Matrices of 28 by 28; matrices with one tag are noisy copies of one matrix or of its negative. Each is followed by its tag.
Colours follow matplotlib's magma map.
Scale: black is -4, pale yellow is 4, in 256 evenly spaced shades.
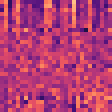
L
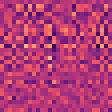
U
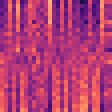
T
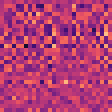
U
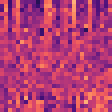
L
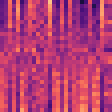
T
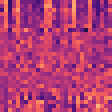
L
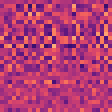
U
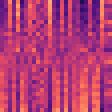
T
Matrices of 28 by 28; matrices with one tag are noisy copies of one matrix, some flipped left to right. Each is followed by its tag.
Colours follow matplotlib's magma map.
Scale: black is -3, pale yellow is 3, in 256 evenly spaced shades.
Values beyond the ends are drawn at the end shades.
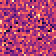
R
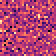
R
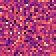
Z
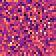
Z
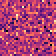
R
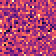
R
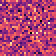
Z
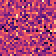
R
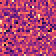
R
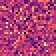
Z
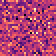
Z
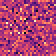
Z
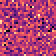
R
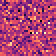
Z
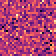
R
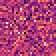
Z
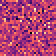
Z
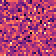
Z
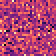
R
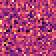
R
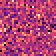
R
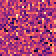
R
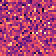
Z
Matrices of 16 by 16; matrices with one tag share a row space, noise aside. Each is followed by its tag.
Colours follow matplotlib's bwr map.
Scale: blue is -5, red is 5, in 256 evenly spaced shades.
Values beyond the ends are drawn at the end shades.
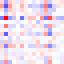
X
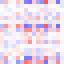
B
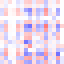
B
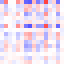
B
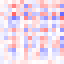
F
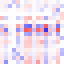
B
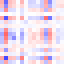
X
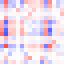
X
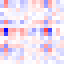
X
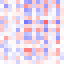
B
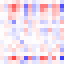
F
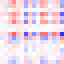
F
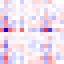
X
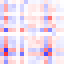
X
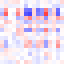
B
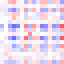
F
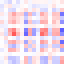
F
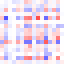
B
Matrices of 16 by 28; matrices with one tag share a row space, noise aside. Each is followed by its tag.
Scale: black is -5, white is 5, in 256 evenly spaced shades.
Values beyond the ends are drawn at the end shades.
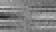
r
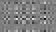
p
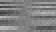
r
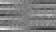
r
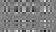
p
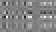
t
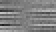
r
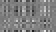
p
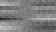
r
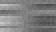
r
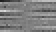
r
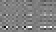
t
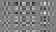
p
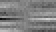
r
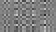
p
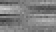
r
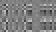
t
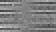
r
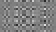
p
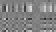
t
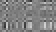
t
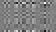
p
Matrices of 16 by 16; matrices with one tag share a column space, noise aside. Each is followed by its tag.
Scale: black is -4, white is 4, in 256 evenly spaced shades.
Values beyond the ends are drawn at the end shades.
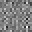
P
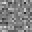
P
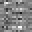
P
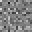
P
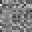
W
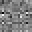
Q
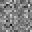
W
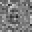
W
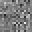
Q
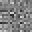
Q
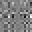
Q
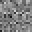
Q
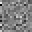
W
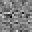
Q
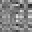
W
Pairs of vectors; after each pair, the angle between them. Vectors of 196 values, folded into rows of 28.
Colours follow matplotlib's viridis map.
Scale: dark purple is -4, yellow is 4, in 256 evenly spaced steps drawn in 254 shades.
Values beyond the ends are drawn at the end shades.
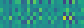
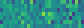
partly opposed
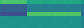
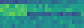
nearly opposite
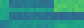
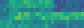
nearly opposite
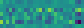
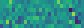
partly aligned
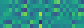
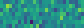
partly opposed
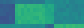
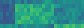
nearly parallel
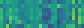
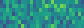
orthogonal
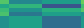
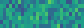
orthogonal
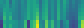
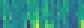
nearly parallel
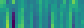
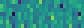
partly aligned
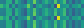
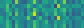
nearly parallel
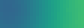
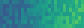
nearly parallel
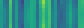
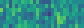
partly opposed
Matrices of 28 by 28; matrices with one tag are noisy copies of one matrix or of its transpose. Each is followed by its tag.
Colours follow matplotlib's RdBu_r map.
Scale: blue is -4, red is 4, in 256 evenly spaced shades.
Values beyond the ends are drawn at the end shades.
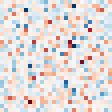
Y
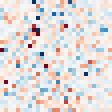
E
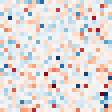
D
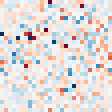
E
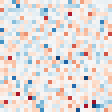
D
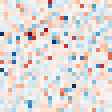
E
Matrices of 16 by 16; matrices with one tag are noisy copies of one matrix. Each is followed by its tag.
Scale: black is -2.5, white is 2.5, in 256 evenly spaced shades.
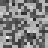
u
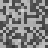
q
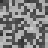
u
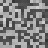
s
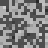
u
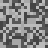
q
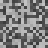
q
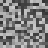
s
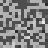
s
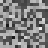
s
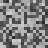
q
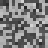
u
